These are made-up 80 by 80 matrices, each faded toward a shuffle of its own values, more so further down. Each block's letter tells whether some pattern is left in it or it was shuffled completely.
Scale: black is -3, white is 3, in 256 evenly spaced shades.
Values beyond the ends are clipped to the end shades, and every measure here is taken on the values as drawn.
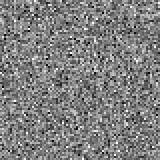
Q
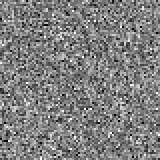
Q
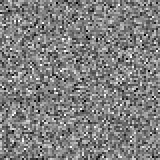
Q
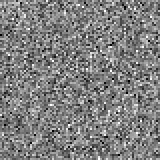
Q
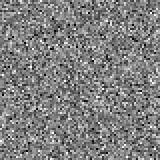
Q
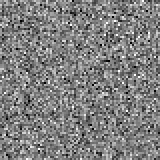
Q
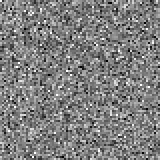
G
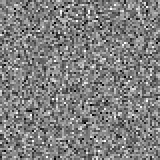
G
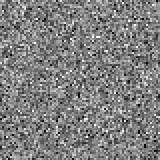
G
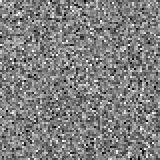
G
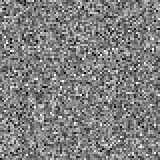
Q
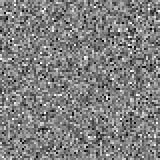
G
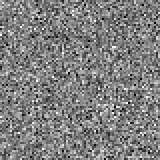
G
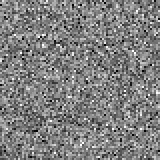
Q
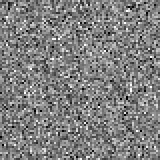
G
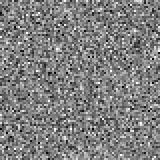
G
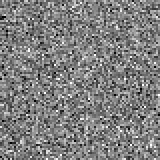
Q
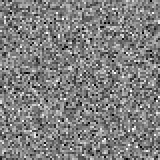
G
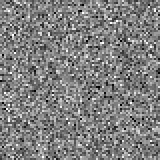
Q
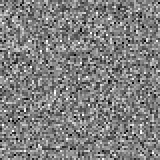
G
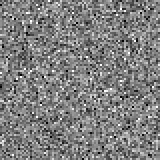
Q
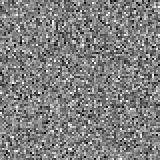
Q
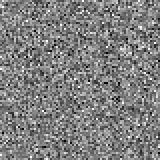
Q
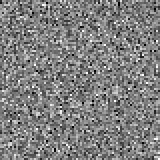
Q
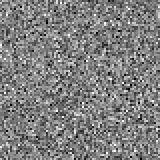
G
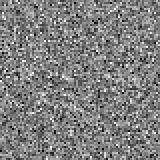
Q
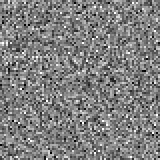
G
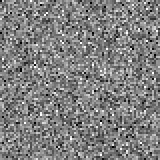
Q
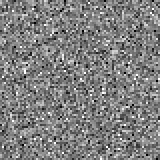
G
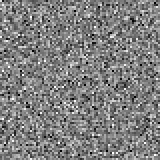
Q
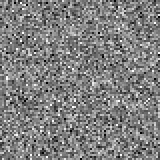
Q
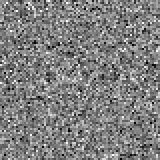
G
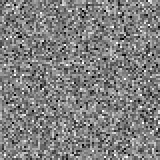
Q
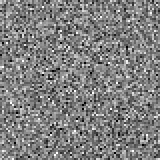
G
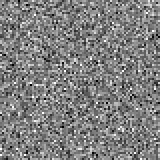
Q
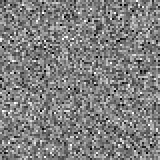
G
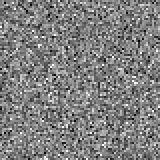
Q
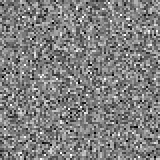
Q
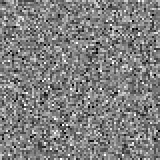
Q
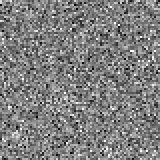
Q
